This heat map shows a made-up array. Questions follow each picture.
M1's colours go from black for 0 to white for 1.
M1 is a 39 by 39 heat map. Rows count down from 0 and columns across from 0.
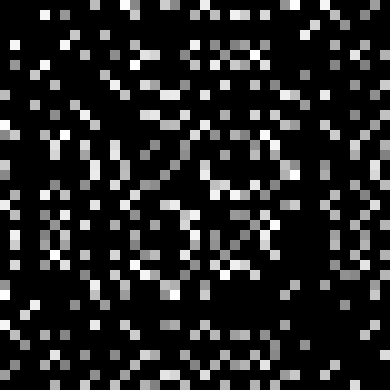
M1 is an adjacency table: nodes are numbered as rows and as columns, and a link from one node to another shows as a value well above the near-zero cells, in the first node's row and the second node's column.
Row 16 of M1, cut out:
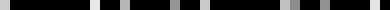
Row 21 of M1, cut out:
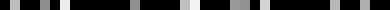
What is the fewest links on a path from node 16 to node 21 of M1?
3
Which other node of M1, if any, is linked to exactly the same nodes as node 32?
node 29
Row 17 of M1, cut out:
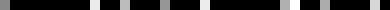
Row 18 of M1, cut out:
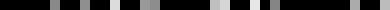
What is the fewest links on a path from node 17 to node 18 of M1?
4
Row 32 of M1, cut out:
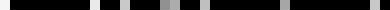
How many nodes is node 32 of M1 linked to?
8
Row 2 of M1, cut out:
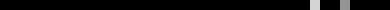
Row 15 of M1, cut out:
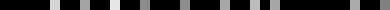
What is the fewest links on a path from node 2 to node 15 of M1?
3
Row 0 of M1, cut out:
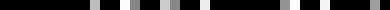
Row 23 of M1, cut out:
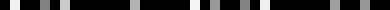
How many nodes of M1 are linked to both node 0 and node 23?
1
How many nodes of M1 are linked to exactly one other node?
1
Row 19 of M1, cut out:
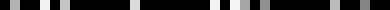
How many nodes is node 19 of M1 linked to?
10
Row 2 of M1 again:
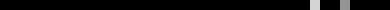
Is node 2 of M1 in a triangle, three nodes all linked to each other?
no
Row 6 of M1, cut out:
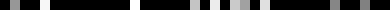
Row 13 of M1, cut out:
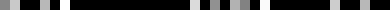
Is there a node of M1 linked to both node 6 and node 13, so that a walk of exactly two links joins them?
yes
